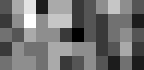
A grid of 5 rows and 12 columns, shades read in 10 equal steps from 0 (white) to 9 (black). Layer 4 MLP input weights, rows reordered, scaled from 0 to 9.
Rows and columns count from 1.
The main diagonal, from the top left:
6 4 3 5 3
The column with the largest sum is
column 12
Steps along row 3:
up down up same up up down up down down up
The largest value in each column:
7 6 5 8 4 7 9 6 7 8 5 8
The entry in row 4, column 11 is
3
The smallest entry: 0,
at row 2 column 3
